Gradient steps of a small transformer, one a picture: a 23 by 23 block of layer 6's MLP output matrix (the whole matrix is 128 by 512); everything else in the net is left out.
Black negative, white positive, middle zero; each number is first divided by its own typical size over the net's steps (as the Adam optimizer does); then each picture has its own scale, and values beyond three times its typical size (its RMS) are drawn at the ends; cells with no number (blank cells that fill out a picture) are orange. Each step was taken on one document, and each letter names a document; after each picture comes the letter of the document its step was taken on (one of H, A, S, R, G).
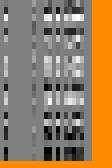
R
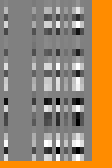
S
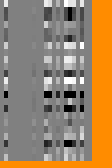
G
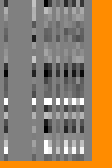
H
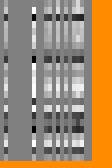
S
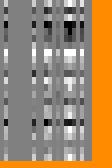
G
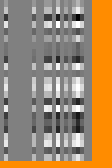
S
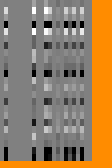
H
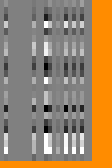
H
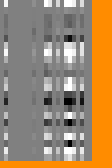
G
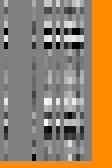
R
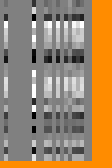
S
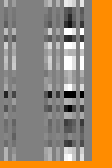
G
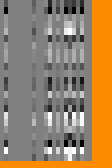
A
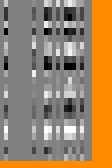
G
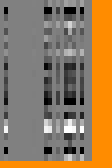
G
